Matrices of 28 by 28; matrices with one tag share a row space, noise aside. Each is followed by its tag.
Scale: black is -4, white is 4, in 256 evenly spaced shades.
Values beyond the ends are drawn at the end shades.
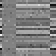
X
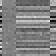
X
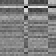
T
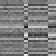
T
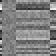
X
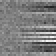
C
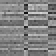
T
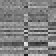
T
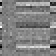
X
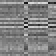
T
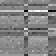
T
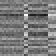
T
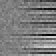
C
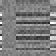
X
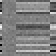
X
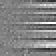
C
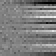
C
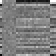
X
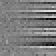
C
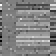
X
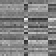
T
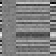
X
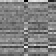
T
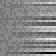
C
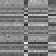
T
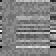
X
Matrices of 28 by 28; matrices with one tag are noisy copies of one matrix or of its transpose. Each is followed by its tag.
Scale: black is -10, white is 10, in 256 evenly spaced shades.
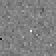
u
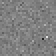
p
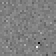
p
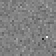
p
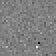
p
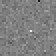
u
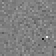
p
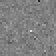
u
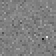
p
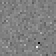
p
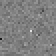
u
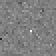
u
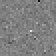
u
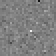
u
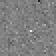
u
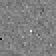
u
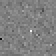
u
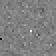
u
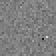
p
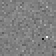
p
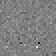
p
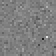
p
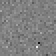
p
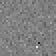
p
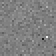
p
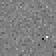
p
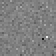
p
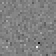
p
